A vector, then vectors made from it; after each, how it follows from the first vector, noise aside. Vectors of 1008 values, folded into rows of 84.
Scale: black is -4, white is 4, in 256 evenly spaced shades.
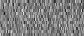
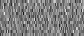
negated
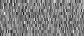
negated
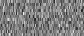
sign-scrambled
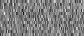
negated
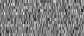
sign-scrambled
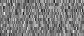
sign-scrambled
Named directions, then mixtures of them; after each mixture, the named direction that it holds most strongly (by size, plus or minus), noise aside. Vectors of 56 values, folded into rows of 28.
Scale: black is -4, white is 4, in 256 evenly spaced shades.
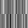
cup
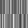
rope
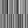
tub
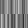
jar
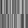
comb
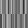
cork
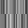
cup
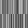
tub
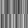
jar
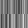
jar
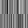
tub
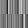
tub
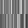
comb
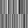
tub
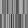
tub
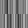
tub
